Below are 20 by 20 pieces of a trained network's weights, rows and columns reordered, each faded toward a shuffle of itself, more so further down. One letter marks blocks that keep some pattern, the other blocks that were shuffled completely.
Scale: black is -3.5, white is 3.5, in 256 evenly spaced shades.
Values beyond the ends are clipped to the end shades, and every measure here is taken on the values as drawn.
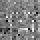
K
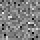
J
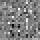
K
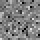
J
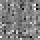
K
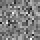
K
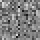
K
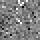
J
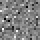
J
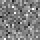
J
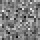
J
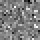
J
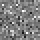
J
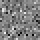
J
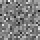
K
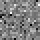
J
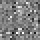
K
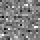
J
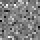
J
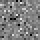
J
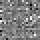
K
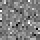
J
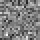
J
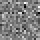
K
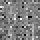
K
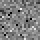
J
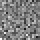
J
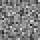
J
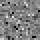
J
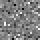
J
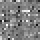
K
